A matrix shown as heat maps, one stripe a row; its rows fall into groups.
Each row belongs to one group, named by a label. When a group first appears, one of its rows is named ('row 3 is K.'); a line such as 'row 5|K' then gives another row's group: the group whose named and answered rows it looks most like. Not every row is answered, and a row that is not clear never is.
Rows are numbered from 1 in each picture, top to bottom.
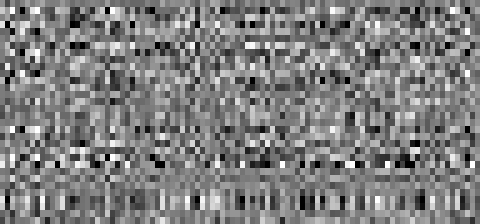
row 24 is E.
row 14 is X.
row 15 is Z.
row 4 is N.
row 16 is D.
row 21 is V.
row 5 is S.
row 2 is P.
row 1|N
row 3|V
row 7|V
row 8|P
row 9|Z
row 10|D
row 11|S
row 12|N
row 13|Z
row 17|X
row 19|P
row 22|Z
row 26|P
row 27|S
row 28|N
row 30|N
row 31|S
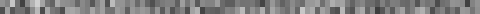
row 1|P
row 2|D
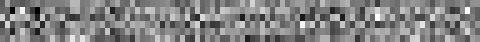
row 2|S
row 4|D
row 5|S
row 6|Z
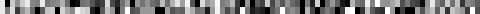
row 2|E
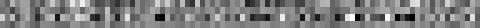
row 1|Z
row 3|E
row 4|S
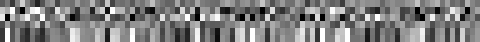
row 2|P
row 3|N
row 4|D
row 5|D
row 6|D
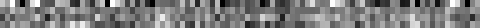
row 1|P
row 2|Z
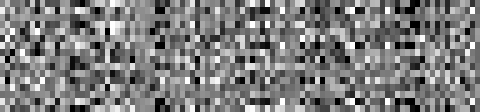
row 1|V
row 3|N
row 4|V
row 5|P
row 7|E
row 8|S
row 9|N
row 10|V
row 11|Z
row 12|N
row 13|P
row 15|E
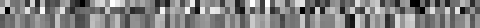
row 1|V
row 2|N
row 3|X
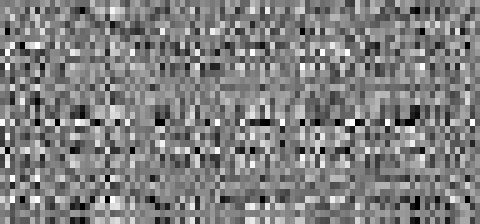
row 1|X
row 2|V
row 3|P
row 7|P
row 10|D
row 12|S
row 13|P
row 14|S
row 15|S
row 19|X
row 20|D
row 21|X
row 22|N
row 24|D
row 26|P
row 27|S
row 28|Z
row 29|P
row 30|V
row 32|V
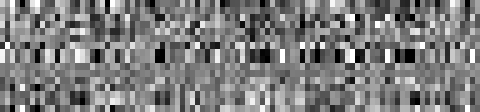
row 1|P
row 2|P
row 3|E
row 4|N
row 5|Z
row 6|N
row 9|E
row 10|X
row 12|X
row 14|V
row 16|S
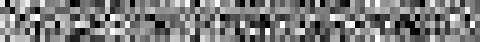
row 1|N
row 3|P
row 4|E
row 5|V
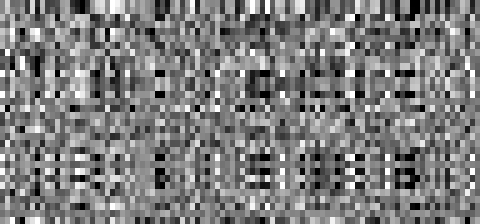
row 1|V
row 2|V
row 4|Z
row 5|P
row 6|P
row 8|D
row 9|S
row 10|S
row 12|Z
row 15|Z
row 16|N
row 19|P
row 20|Z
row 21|D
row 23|E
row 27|E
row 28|S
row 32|P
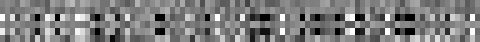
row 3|E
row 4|X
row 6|Z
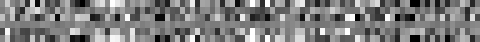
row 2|P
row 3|E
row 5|D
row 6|V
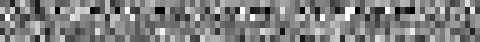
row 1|S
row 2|E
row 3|D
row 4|P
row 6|N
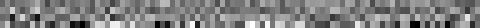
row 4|V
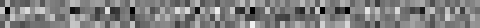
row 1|D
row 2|N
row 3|Z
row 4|D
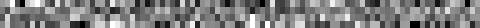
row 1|P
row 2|Z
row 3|D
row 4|V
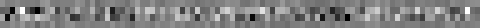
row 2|S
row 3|N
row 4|Z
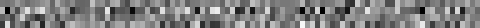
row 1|X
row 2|N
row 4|D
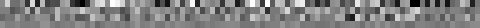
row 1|V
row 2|Z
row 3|X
